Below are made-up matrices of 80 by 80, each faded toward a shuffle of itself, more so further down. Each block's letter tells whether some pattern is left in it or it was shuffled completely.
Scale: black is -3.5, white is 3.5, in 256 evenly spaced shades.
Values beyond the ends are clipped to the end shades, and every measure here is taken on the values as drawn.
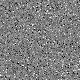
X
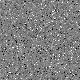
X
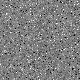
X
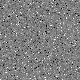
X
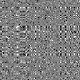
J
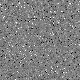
X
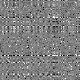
J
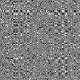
J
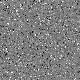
X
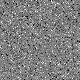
X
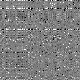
J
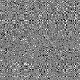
J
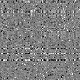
J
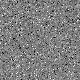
X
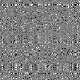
J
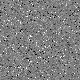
X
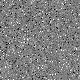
X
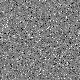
X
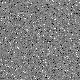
X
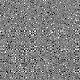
J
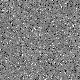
X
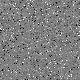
X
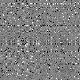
J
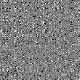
J
